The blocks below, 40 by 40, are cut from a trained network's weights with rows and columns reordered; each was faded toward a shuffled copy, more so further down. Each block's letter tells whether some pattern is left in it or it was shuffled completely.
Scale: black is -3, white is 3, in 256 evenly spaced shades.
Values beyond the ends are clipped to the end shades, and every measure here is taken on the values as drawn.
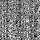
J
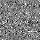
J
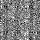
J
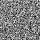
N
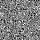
N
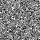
N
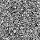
J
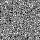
N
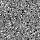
N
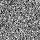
N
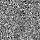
J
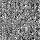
J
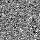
N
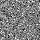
N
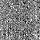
J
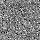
N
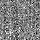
J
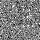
N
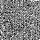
J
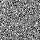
N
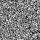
N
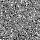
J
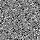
N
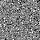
N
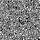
N
